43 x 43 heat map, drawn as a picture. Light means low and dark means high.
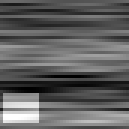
Streaks run across, left to right. Stripes running across repeat 2 times from top to bottom. In the bottom left lies a patch that is lower than the rest. The bottom left is the roughest part. The bottom left is the ninth with the lowest average.
